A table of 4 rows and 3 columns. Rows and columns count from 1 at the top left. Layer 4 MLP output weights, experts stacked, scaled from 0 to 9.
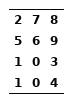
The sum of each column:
9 13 24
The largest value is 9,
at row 2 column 3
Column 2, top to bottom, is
7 6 0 0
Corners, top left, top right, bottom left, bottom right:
2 8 1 4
